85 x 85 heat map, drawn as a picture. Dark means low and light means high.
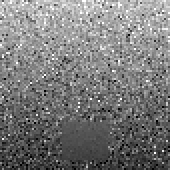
Odd rows or columns: none. Grain: fine. Odd patch: calmer, in the bottom middle. Calmest part: bottom middle. Histogram: bell-shaped. Slope: up to the top.
